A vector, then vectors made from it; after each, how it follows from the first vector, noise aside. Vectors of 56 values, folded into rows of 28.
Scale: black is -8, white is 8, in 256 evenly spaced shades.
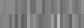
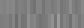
shrunk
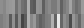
scaled up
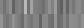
reversed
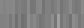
shrunk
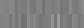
shrunk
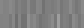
shrunk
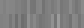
shrunk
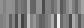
scaled up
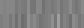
shrunk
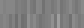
shrunk
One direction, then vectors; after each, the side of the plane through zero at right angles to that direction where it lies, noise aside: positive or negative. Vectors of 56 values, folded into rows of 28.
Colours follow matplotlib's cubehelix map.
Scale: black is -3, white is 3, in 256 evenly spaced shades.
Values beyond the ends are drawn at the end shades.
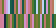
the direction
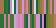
negative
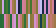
negative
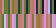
negative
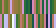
negative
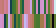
positive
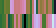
negative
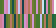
positive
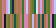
positive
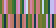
positive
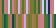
positive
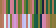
negative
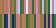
positive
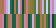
positive
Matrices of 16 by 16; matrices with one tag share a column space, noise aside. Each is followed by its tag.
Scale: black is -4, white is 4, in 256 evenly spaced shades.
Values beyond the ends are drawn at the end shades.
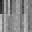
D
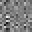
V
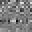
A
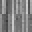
D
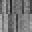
D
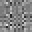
V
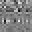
A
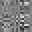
V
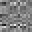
V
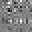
A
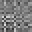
V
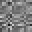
V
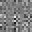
V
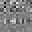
A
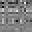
A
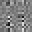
V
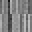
D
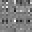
A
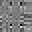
V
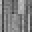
D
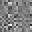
V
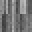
D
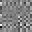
V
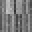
D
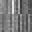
D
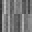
D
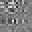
A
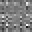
V
